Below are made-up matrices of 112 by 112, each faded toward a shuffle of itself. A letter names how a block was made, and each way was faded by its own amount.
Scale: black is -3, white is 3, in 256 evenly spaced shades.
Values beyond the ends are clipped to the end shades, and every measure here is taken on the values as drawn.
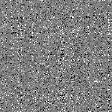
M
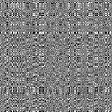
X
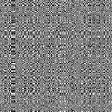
X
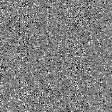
M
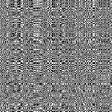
X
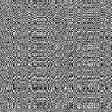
X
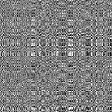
X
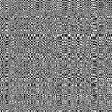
X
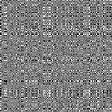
X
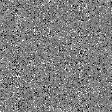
M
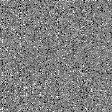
M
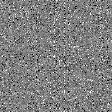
M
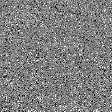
M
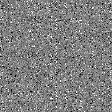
M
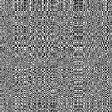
X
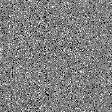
M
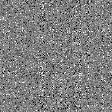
M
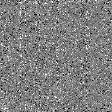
M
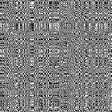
X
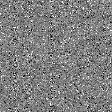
M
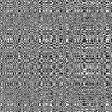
X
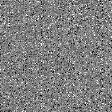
M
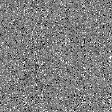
M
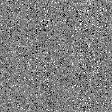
M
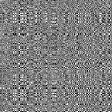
X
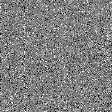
M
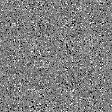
M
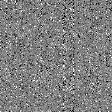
M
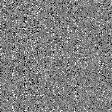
M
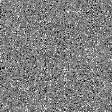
M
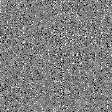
M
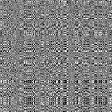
X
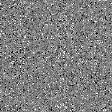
M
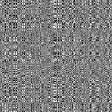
X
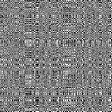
X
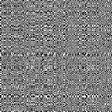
X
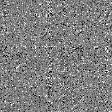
M
